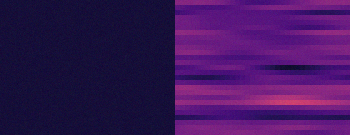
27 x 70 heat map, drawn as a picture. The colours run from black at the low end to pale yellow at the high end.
It is made of 1 by 2 panels. Panel 1,1: very low, flat. Panel 1,2: low, streaked across.
